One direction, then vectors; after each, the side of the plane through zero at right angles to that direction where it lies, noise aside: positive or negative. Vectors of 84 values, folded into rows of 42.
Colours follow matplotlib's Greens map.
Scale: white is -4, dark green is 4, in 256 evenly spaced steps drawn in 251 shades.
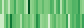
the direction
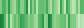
negative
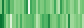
negative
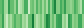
negative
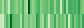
positive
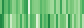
negative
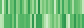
positive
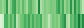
positive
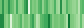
negative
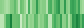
positive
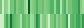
positive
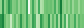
negative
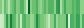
positive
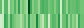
positive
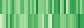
positive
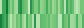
negative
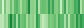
positive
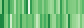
negative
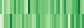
positive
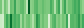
positive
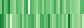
negative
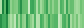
negative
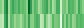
positive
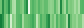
negative
